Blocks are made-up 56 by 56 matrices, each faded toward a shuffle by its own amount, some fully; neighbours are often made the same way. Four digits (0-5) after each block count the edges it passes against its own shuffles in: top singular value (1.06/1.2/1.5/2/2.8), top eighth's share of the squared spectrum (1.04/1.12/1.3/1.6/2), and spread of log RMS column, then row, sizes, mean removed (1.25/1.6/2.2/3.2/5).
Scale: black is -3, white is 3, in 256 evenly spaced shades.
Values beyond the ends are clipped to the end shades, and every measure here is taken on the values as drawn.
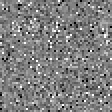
2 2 0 1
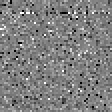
2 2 0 0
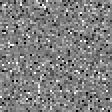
0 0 0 0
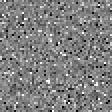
1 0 0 0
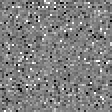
2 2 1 1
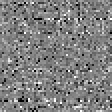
3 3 1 2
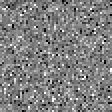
0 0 0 0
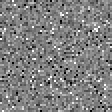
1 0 0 0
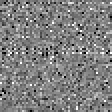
3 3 1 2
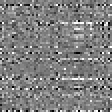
4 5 2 4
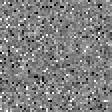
2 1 1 0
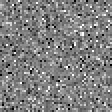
1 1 0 0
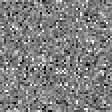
3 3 2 2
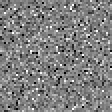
0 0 0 0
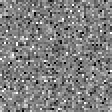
1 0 0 0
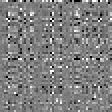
5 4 3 3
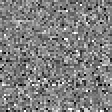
1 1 0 2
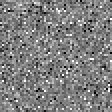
0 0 0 0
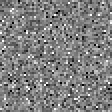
0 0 0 0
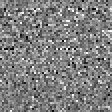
1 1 0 2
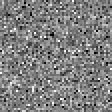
0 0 0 1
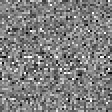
1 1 0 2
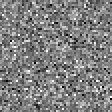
0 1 0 2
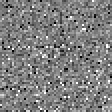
1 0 0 1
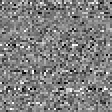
1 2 0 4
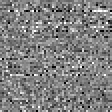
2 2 0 3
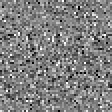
1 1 0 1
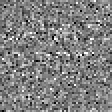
0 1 0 2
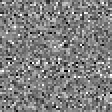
1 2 0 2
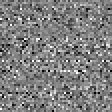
1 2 0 3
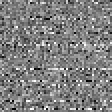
1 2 0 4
